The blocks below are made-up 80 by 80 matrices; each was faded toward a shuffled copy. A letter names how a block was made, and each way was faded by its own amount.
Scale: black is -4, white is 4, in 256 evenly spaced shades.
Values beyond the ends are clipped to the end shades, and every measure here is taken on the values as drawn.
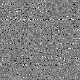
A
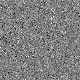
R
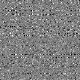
A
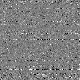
A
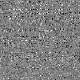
A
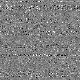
A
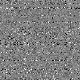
A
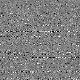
A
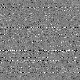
A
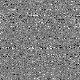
A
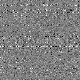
A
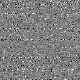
A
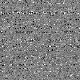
A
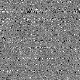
A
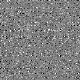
A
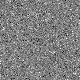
R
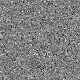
R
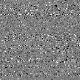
A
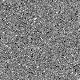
R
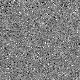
R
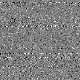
A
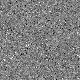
R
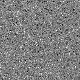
R
